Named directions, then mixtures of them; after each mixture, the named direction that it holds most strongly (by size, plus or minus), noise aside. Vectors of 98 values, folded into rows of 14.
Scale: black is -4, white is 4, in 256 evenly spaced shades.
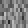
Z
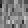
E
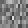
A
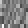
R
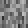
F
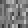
F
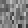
A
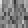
E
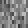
F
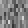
Z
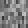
F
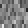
E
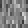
E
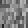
F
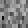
F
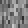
F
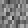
A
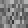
A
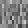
A
